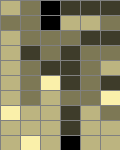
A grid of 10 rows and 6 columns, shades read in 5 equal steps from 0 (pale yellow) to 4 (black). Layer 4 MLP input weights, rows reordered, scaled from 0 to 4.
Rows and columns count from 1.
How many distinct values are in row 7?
3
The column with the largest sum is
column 4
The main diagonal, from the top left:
1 2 2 3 2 3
